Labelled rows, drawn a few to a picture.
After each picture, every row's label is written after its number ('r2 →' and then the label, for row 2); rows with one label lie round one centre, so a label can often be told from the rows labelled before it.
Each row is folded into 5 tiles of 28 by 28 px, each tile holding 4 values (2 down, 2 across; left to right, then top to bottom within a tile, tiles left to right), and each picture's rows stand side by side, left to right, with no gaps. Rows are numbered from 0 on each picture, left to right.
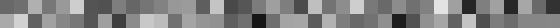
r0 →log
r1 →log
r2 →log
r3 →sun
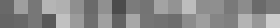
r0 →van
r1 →van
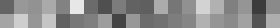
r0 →log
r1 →van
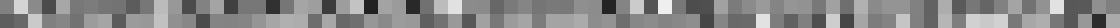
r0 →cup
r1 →sun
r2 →sun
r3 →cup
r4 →sun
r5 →van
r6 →van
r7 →log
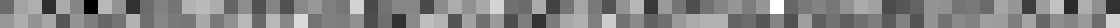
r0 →sun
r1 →van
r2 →log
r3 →log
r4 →sun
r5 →log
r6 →cup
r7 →sun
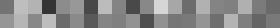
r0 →sun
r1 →cup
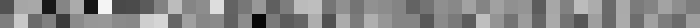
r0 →sun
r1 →log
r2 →cup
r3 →van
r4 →cup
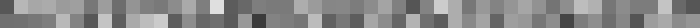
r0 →van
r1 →log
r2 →cup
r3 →cup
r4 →cup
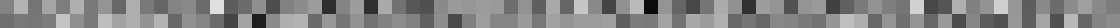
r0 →van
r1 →log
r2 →sun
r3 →van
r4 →sun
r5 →sun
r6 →log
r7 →cup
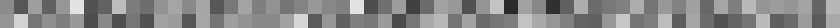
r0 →log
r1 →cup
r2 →log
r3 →sun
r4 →van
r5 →van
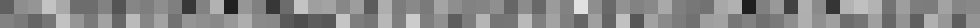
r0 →van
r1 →sun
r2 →van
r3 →van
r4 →cup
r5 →sun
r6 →cup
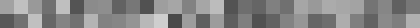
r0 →cup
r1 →log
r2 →van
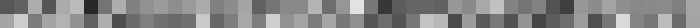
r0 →log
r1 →van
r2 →log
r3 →log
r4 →van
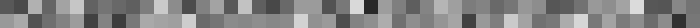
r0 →log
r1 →sun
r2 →sun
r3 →cup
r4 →log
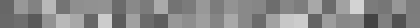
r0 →van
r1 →cup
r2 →log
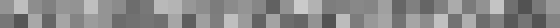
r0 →cup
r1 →cup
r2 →cup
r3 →log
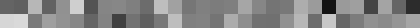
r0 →log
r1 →cup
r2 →sun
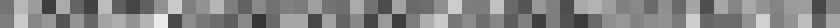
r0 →sun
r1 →log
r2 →log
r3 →log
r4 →van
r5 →van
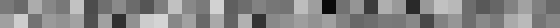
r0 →log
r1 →log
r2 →sun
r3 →cup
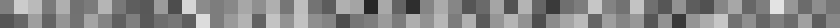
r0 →cup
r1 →van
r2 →sun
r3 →sun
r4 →log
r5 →log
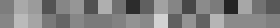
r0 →sun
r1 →sun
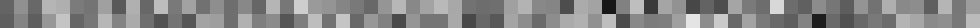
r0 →van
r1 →van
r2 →cup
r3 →cup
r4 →sun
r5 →log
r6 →van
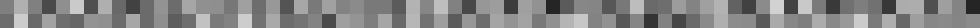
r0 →sun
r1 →van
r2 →van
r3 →sun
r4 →log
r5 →sun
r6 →sun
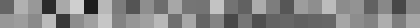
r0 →sun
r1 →log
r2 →van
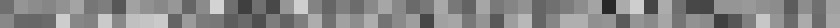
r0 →van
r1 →log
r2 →cup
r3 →cup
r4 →sun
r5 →van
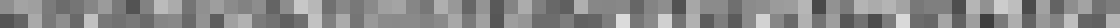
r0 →cup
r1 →cup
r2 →cup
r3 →cup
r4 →van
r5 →van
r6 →van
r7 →cup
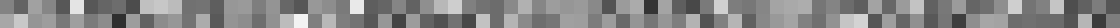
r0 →log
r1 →cup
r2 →log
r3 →cup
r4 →sun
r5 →cup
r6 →log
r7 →log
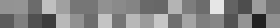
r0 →van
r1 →log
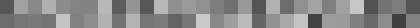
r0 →van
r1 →van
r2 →log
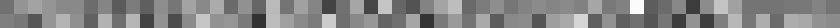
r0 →van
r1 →van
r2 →sun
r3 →cup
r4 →log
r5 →cup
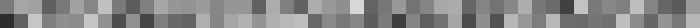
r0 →cup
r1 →van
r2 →log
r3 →cup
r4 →van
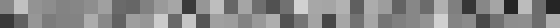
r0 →cup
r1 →sun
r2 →cup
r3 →sun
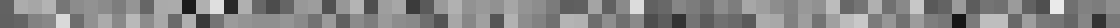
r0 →van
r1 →sun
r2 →sun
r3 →cup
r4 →log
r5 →van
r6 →log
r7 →log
